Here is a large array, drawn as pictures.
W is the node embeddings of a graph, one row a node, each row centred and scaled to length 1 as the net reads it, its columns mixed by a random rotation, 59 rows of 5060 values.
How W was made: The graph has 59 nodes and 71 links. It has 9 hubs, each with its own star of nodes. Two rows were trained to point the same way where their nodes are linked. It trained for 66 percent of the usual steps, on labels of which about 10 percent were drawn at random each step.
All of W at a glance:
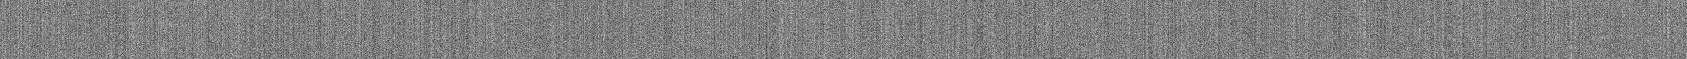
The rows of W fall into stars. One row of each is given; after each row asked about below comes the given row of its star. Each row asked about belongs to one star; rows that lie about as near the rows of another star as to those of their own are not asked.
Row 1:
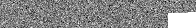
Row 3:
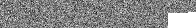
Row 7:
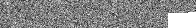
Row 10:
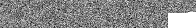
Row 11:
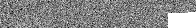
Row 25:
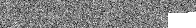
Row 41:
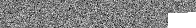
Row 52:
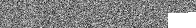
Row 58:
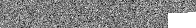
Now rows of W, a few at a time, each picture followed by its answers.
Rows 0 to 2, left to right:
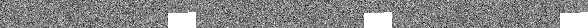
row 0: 52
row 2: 10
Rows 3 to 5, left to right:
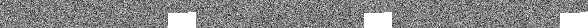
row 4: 10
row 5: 3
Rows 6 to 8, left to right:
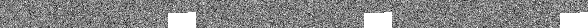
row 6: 58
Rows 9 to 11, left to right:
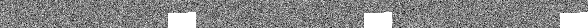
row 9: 3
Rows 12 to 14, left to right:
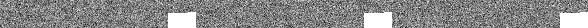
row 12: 1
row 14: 11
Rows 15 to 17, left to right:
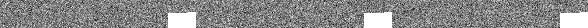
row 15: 7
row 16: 1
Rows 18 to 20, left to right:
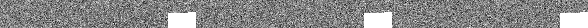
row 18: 41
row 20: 52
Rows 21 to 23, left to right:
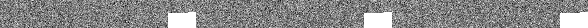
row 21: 25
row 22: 41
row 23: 58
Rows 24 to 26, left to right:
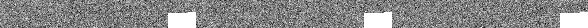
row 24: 58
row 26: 3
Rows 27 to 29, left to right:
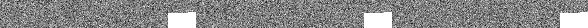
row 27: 52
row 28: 7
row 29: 58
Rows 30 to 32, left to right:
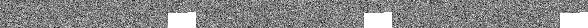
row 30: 52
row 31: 25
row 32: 52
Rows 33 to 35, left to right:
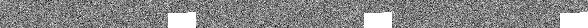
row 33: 52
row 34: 11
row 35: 3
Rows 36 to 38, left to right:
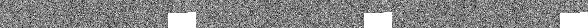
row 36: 58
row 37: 58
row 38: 58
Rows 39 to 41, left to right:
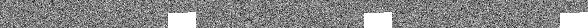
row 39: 25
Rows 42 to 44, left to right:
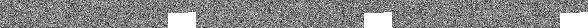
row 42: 52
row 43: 41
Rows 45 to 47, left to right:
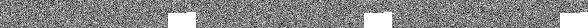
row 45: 41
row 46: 3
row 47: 41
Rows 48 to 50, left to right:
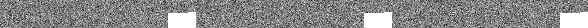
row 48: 25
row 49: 11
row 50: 1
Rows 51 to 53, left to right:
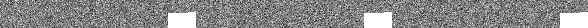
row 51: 10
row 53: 1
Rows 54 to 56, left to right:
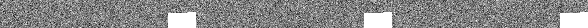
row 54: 3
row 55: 41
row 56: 41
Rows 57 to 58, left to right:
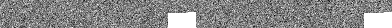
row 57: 1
